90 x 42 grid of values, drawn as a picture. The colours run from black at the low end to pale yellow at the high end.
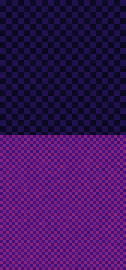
It is made of 2 by 1 panels. Panel 1,1: very low, checkered, faint in contrast. Panel 2,1: low, checkered.
